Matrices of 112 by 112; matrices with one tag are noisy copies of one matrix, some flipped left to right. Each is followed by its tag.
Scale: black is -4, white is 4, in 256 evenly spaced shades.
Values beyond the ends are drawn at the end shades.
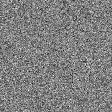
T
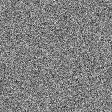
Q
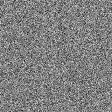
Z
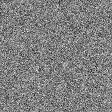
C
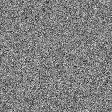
T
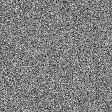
T
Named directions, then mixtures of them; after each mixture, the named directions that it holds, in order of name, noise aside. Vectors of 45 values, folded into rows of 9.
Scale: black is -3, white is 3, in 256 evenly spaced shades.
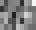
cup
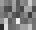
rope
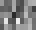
cup, rope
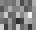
cup, rope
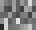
rope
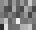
rope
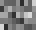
cup, rope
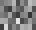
rope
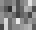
rope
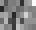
cup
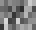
cup, rope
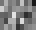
cup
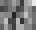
cup, rope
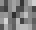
cup, rope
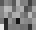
rope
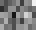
cup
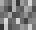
rope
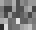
rope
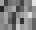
cup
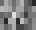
cup, rope
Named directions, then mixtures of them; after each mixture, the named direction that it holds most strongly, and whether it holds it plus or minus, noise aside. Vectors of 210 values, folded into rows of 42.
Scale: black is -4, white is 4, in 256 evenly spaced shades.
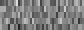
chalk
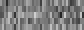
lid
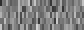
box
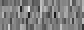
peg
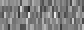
peg, minus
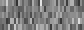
chalk, minus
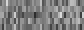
lid, minus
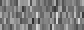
box, plus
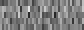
peg, plus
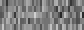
lid, plus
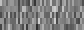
box, minus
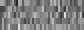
chalk, minus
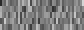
box, plus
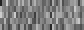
box, plus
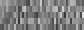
lid, minus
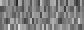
chalk, minus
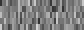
box, plus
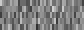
box, minus
